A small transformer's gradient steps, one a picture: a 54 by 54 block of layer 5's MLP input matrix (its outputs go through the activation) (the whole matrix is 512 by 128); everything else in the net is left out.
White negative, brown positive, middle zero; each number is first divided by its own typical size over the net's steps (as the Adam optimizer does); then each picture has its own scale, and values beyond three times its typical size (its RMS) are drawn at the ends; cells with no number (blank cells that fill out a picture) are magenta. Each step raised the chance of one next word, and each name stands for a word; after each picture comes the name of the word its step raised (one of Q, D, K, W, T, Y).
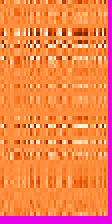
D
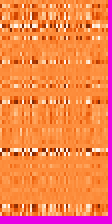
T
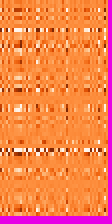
T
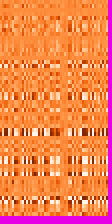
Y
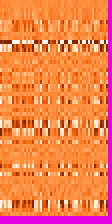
Y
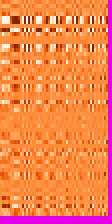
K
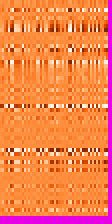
T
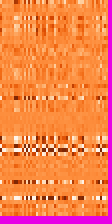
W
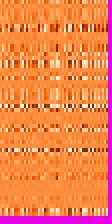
T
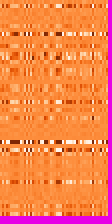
W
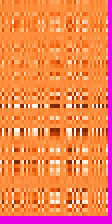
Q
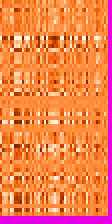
Q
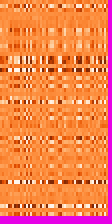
Y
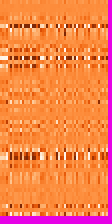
W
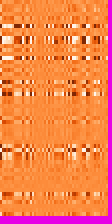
W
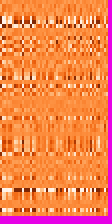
Q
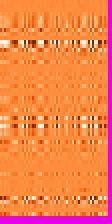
D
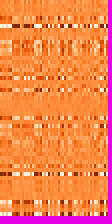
W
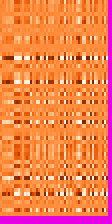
Q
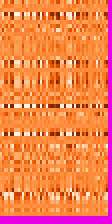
Q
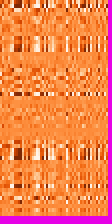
Y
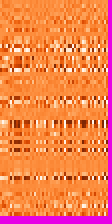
D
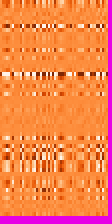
W
